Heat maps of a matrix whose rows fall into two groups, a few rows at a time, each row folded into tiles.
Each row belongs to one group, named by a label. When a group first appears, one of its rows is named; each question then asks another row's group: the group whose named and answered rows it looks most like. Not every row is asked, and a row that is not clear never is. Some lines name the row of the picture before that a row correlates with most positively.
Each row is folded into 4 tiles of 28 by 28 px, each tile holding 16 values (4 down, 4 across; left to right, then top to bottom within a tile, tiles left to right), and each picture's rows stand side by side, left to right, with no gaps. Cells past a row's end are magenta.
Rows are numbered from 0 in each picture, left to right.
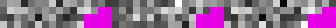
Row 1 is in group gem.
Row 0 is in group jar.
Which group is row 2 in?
jar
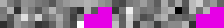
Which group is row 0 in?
gem
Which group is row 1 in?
jar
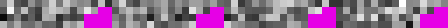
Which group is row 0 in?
jar
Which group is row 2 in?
jar
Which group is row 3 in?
gem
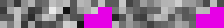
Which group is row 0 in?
jar
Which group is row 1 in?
jar
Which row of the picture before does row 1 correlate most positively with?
2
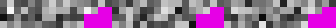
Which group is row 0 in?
jar
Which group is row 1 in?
jar
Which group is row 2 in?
jar
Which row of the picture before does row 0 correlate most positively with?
1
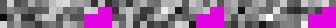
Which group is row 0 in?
jar
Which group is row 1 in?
jar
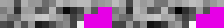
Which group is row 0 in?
gem
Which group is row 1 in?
gem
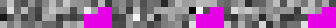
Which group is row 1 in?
gem
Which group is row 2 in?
jar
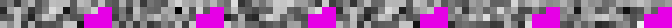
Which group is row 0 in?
jar
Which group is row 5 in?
gem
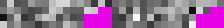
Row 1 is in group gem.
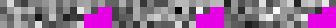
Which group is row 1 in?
gem
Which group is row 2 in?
gem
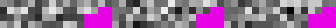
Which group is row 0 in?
jar
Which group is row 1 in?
gem
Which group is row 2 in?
gem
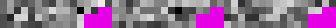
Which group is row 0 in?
gem
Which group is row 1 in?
gem
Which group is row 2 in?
jar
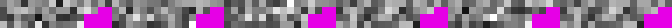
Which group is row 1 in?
gem
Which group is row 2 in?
gem
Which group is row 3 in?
jar
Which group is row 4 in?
gem
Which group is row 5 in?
jar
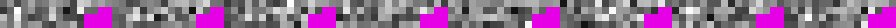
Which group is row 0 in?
jar
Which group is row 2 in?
gem
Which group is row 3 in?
jar
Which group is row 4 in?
gem
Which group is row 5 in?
gem
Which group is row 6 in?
jar
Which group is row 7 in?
gem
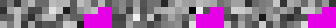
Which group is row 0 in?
jar
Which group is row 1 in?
gem
